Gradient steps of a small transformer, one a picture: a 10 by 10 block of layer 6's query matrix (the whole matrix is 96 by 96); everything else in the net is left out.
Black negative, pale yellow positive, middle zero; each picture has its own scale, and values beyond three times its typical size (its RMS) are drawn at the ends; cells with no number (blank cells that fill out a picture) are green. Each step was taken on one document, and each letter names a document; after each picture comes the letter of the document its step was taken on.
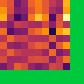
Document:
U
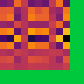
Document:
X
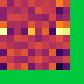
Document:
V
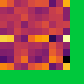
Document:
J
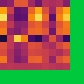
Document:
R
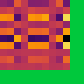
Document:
X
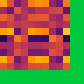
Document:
X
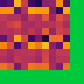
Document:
X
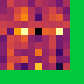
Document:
V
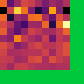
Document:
R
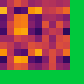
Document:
R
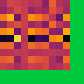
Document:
X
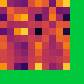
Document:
V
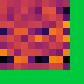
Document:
J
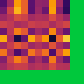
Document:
U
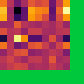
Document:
R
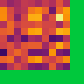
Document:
U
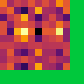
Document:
V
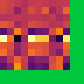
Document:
U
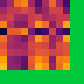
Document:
V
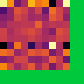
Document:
J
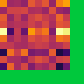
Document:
V
